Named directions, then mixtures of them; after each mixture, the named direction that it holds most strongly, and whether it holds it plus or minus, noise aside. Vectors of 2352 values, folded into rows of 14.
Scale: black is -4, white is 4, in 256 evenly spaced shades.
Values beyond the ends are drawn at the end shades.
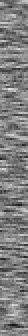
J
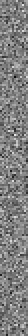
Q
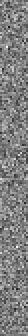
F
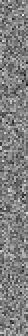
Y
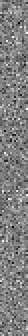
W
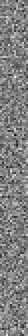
Q, minus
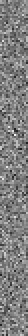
Q, plus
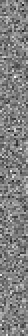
Q, minus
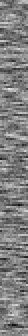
J, plus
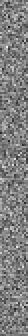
F, plus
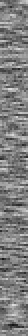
J, plus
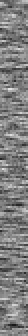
J, plus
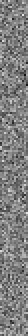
Y, plus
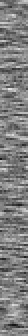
J, plus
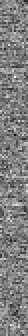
Q, minus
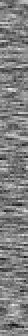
J, plus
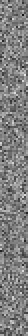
Y, minus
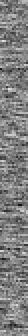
J, plus
